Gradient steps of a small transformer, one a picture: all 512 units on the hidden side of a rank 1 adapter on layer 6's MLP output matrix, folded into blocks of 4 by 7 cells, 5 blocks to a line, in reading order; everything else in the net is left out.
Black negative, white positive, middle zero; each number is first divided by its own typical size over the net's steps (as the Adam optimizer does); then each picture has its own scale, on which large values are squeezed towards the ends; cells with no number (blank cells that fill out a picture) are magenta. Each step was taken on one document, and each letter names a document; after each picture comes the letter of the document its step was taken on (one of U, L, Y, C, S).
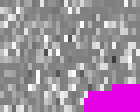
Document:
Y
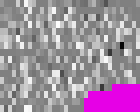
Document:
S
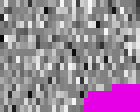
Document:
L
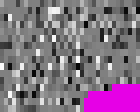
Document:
S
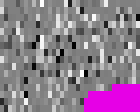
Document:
Y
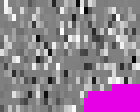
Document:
Y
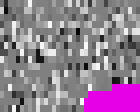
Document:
Y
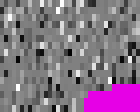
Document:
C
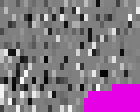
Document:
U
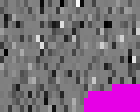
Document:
C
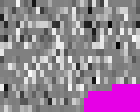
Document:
S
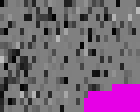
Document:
U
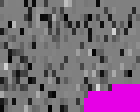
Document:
U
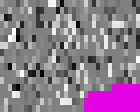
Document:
L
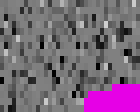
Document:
C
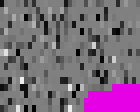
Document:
U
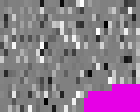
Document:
C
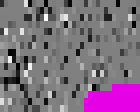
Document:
U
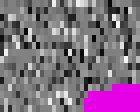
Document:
L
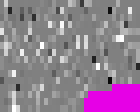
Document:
C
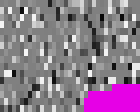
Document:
Y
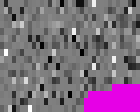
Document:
C
